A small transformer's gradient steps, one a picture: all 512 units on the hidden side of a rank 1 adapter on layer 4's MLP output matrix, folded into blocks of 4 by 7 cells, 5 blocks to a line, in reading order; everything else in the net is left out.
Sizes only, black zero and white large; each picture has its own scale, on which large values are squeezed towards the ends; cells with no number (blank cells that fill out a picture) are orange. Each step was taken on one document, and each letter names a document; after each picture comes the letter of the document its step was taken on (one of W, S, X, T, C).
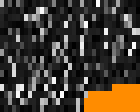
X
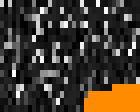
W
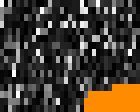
W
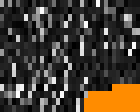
X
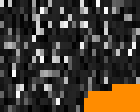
W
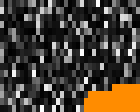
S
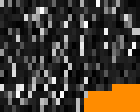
X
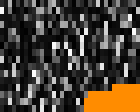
S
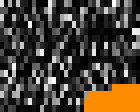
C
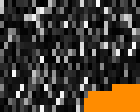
S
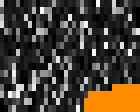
C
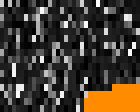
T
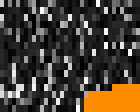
C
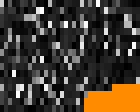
S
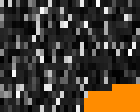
T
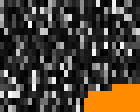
C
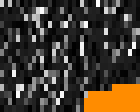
X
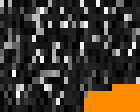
W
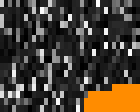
C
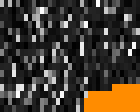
X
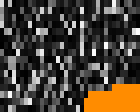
C
